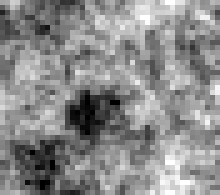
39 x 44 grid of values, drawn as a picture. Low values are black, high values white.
The ninth with the highest average is the bottom right. The field is mottled with small blotches. No regular stripes run through it.
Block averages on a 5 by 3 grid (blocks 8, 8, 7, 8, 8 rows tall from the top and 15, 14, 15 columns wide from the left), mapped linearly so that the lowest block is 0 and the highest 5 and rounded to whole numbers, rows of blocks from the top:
144 | 332 | 314 | 203 | 035
